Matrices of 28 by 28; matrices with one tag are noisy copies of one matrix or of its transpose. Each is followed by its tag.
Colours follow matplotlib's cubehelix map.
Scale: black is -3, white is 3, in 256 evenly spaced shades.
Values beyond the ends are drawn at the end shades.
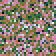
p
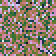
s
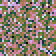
s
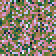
p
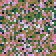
p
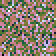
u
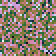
s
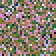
u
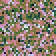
p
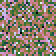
s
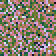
u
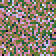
u
